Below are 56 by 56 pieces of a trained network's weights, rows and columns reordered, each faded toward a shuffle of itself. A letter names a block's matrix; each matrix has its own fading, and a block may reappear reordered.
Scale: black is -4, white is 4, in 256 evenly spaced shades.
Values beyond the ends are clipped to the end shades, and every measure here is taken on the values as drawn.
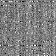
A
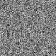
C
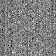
A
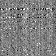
A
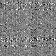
A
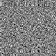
C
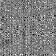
A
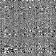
A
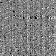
A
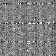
A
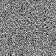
C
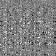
A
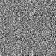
C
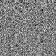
C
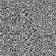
C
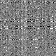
A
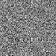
C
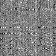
A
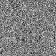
C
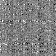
A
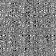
A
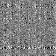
A
